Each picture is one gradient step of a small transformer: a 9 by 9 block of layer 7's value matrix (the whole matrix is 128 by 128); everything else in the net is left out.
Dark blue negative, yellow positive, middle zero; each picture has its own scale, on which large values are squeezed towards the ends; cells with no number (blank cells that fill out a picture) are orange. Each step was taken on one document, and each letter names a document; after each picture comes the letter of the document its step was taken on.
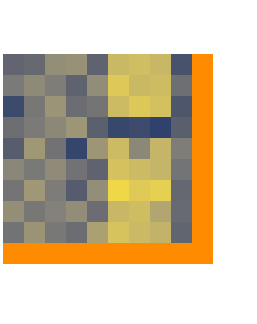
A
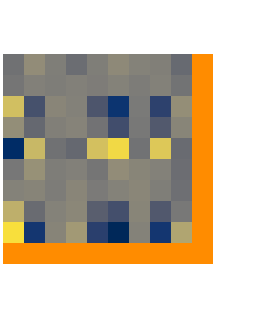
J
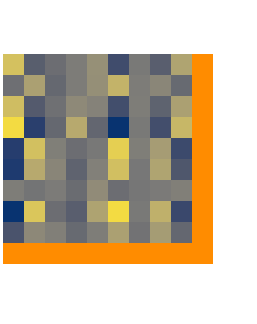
J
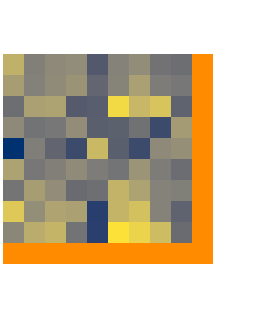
A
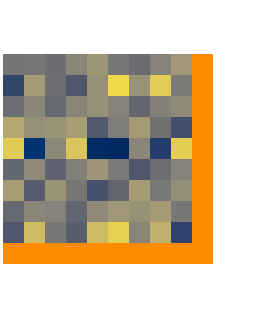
A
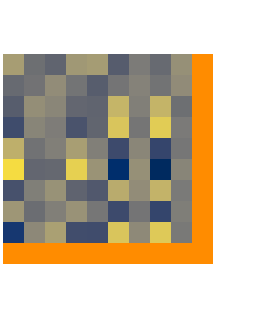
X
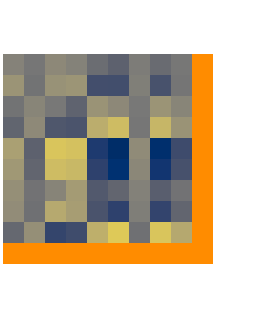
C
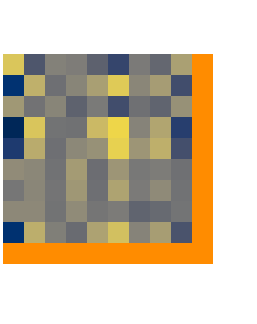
J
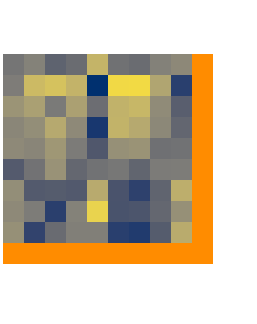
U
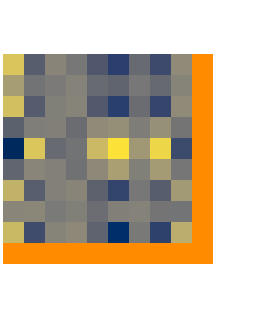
J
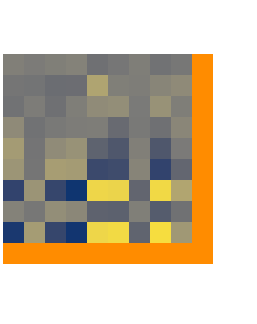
C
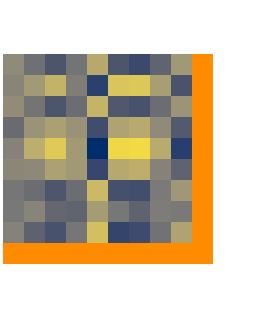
U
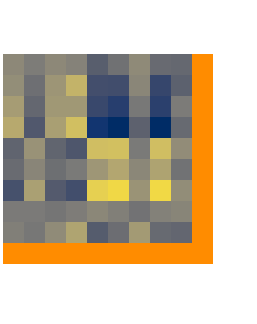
C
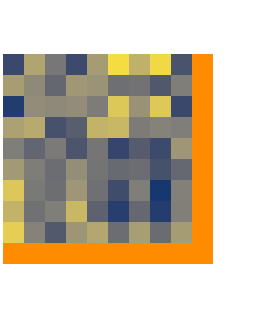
A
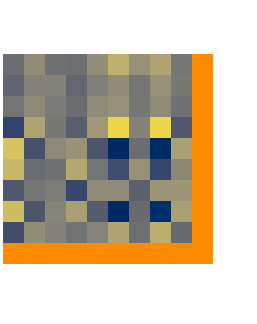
X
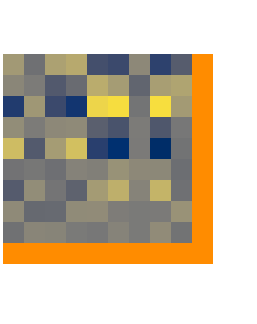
C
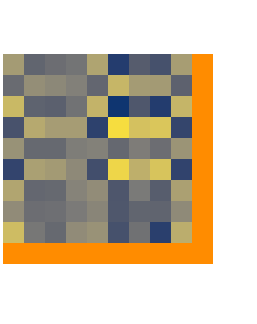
U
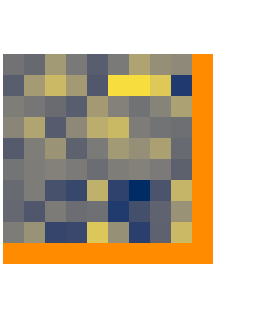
U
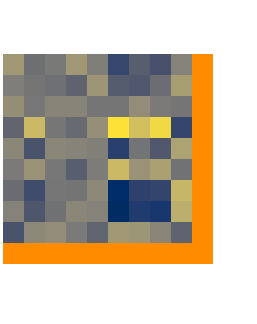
A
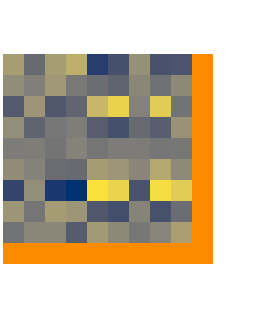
C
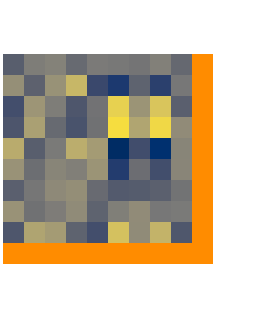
X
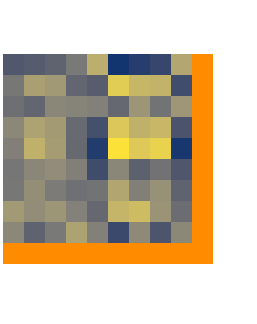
A
